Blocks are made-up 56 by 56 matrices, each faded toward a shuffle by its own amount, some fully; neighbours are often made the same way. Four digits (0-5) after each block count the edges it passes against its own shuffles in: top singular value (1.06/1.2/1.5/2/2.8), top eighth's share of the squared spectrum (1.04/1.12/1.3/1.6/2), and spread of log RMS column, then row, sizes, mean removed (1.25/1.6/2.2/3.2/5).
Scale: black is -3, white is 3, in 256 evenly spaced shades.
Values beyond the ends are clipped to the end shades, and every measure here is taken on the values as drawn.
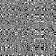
4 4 2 3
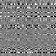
4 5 2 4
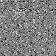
2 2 0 1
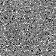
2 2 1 1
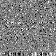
3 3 0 2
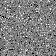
1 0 0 0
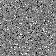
0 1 0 0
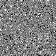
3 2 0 1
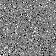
1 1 0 0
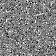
1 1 0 0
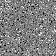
0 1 0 0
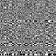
4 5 2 4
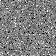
1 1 0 0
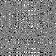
4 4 2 2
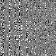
2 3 3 1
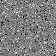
0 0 0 0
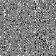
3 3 2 0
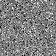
0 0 0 0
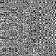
4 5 3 3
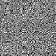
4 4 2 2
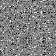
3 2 0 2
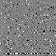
4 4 1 2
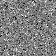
0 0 0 0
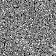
0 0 1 0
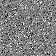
0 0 0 0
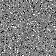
1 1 0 0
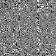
2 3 3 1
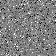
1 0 0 0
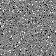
1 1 0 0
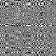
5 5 3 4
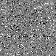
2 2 0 1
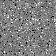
2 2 0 1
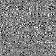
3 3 0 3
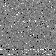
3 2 0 1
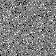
2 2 0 1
